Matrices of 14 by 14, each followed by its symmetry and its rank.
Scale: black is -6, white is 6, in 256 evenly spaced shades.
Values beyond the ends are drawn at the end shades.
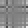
symmetric, rank one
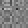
neither, rank two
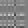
neither, rank one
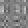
neither, rank two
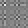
symmetric, rank two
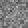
symmetric, full rank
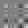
symmetric, rank one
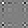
symmetric, rank one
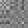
symmetric, rank two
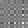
symmetric, rank one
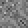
symmetric, full rank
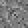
symmetric, full rank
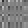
neither, rank one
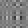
neither, rank one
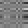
neither, rank one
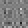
neither, rank two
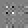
symmetric, rank two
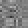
neither, rank two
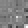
symmetric, rank two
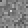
symmetric, full rank
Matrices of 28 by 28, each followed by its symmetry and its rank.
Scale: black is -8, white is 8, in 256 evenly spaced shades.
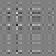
neither, rank one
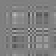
symmetric, rank one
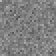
symmetric, full rank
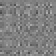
neither, rank three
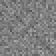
symmetric, full rank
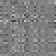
neither, rank three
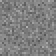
symmetric, full rank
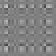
symmetric, rank one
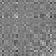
symmetric, rank three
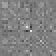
symmetric, rank five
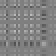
symmetric, rank one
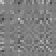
symmetric, rank three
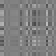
neither, rank one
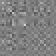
symmetric, rank three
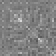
symmetric, rank five
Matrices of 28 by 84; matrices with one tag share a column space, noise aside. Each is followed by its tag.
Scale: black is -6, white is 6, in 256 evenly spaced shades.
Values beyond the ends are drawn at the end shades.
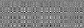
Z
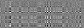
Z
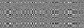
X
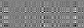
Z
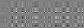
Z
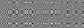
X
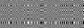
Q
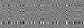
Q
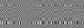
Q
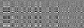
Z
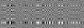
Q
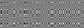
X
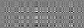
Z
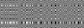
Q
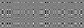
X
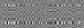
Q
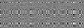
X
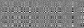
Z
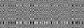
Q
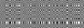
Q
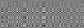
Z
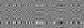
Q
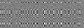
X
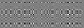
X
